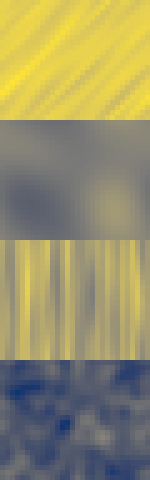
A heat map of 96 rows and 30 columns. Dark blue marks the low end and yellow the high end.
It is made of 4 by 1 panels. Panel 1,1: very high, slanting up to the right, faint in contrast. Panel 2,1: middling, smooth. Panel 3,1: high, streaked downward. Panel 4,1: low, blotchy.
